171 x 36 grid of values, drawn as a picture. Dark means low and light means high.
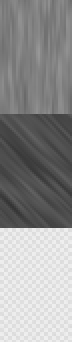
It is made of 3 by 1 panels. Panel 1,1: middling, streaked downward, faint in contrast. Panel 2,1: low, slanting down to the right, faint in contrast. Panel 3,1: very high, checkered, faint in contrast.
